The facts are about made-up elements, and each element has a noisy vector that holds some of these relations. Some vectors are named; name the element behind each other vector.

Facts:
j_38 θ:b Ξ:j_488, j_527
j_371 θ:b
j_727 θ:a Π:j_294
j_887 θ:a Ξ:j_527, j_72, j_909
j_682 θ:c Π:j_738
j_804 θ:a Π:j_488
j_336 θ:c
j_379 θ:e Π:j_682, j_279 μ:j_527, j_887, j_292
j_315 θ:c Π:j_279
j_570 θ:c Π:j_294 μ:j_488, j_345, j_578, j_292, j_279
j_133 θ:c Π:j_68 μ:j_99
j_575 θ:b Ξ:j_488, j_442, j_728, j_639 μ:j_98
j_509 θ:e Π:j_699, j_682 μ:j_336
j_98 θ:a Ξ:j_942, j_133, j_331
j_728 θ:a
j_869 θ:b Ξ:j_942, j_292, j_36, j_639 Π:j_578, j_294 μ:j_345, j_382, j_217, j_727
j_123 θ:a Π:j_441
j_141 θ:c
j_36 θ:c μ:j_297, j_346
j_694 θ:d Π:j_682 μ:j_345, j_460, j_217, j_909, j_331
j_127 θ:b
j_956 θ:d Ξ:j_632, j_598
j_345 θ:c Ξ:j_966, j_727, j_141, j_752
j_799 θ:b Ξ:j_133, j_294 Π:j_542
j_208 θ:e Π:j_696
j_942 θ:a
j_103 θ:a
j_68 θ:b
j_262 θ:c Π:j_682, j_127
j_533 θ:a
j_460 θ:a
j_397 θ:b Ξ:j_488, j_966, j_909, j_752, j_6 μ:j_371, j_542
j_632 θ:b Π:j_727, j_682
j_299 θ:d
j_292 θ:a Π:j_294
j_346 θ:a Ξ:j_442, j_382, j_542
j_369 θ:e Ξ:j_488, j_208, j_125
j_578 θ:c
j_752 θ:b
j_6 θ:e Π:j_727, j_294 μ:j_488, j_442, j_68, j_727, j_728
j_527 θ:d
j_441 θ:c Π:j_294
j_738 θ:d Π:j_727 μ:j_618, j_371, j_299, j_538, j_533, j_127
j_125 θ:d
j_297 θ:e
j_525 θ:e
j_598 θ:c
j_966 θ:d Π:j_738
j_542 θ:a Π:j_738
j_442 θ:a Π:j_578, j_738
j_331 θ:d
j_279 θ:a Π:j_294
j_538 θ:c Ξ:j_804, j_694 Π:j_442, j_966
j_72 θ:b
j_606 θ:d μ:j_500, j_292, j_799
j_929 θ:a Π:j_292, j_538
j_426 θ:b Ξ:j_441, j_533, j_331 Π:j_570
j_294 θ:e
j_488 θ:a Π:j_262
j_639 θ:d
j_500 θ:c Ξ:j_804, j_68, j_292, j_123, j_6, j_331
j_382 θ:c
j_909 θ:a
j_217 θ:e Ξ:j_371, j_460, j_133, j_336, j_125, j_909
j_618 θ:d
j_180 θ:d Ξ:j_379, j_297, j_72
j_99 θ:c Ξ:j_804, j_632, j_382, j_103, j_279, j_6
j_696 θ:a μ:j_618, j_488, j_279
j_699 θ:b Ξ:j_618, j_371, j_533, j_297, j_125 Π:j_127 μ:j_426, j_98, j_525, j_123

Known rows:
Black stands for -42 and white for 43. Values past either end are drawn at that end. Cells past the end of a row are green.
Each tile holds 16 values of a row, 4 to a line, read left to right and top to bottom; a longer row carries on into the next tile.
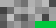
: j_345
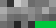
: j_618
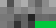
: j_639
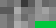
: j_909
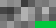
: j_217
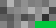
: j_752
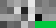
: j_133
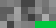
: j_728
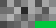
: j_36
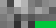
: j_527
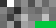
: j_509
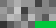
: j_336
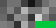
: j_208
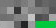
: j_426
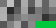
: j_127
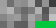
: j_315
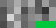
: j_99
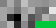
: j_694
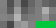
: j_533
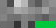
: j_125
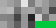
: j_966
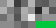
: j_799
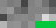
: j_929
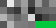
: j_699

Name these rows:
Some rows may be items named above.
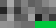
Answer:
j_575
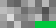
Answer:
j_578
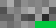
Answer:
j_752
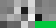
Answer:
j_133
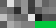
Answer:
j_699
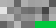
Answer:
j_682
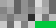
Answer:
j_727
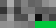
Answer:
j_575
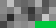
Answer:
j_804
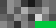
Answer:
j_208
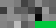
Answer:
j_98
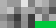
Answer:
j_966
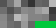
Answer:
j_297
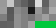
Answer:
j_488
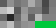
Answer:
j_632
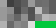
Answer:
j_292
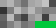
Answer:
j_345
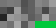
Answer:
j_346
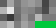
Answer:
j_632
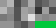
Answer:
j_799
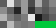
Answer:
j_699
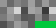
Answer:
j_382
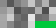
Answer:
j_570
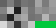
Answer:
j_6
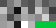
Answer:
j_379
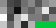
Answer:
j_294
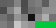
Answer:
j_103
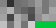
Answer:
j_279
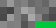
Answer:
j_38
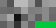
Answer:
j_606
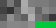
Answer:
j_397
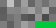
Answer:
j_752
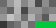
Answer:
j_336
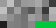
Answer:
j_262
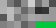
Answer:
j_538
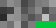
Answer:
j_346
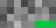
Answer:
j_887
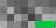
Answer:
j_123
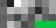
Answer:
j_956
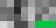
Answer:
j_869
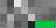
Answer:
j_180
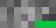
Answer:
j_371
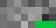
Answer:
j_72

